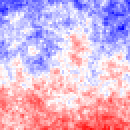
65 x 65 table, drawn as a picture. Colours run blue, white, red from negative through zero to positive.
No regular stripes run through it. Overall the values sit about 50% of the way up the scale. The field is mottled with small blotches. The field climbs toward the bottom. No lone cell stands out from its neighbours.
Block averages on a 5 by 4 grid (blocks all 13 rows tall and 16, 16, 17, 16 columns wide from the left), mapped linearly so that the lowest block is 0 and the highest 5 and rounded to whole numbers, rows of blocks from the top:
1 1 1 0 | 1 1 2 1 | 2 2 3 3 | 4 4 3 3 | 4 5 5 5
